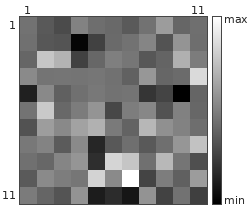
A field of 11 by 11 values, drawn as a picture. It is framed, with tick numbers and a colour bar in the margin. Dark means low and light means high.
The bottom middle is the roughest part. There is no overall slope. An odd patch, rougher than its surroundings, sits in the bottom middle. The top middle is the smoothest part.
